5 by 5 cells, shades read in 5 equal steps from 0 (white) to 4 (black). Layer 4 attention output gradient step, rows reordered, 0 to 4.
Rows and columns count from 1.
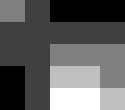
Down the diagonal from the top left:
2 3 2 1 1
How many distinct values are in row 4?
4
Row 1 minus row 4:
-2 0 3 3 2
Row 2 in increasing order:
3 3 3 3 3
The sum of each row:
17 15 12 11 8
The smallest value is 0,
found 2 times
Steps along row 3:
same down same same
